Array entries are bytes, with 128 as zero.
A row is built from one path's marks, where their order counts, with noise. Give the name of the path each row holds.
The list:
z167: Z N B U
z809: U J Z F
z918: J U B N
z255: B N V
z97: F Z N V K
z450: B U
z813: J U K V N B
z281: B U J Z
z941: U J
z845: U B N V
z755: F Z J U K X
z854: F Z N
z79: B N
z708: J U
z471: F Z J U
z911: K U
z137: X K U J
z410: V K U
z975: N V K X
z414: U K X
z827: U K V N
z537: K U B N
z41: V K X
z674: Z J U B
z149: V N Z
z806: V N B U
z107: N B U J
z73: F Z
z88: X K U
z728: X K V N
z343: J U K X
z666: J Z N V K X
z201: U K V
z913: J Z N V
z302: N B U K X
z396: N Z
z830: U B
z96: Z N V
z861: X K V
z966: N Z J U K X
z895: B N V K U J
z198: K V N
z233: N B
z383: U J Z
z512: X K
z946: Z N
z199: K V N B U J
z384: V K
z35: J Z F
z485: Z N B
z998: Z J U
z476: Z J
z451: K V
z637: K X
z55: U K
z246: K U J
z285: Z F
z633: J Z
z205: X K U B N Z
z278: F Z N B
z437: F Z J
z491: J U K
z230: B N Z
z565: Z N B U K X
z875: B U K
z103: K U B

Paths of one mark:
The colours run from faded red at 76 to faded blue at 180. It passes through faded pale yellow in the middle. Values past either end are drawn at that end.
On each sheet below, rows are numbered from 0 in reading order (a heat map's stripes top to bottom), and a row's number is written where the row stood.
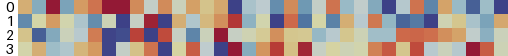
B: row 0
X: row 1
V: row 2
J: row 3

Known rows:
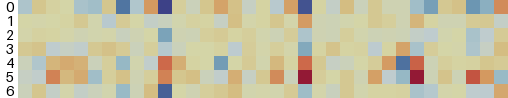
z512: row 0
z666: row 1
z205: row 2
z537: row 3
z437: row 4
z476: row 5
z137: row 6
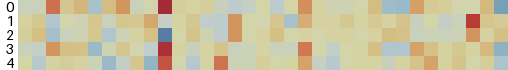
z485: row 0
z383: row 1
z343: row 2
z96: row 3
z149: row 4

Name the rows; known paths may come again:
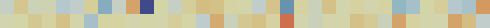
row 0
z88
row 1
z913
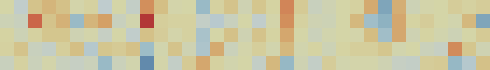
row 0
z471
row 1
z485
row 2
z755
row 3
z918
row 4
z728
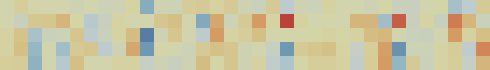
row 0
z205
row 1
z35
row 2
z343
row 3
z414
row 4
z827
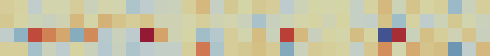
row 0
z199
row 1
z845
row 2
z285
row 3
z198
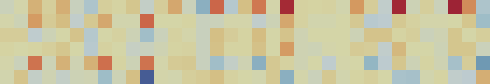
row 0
z633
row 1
z167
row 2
z813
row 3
z666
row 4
z230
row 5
z137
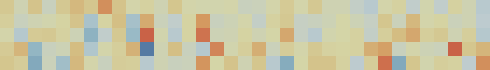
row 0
z281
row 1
z806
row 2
z149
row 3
z491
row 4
z201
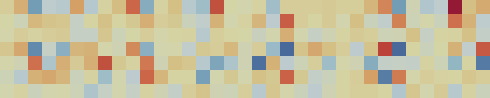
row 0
z941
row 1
z998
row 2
z966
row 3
z55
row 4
z79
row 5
z437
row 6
z975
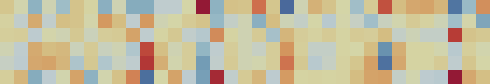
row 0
z451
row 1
z255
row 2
z383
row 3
z278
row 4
z854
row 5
z708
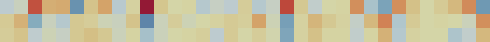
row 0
z946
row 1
z246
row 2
z537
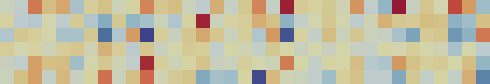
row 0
z476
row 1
z41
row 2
z512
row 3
z895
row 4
z96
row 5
z233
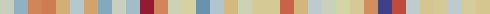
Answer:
z73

